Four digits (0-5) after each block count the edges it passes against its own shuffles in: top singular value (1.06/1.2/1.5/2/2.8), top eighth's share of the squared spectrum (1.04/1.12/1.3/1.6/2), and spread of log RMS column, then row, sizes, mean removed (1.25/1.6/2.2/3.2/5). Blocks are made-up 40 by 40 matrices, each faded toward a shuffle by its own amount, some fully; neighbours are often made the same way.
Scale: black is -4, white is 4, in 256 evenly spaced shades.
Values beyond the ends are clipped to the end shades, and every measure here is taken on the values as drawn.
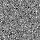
0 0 0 0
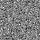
0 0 0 0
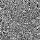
1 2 2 0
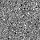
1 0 1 0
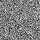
0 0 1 0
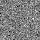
0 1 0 0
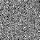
1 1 2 0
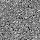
0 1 0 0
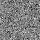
0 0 0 0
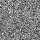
0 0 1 0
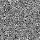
0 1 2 0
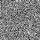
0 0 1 1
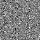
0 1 2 0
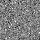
0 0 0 0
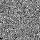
0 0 0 1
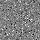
0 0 0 0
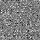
1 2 0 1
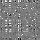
4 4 2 2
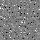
2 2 0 0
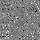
3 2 1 0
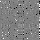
4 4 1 1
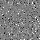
2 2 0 0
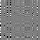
4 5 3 2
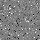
2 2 0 0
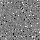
1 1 0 0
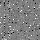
2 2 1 0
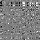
4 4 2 2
